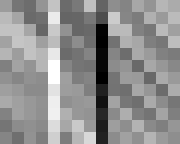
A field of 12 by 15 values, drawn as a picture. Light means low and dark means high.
No overall slope runs across the table. Columns 5 and 9 differ from the columns beside them. The ninth with the lowest average is the middle left.
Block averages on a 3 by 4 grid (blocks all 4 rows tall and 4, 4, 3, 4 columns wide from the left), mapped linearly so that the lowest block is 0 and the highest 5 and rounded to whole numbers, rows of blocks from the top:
1 2 3 1 / 1 1 5 2 / 2 0 4 2
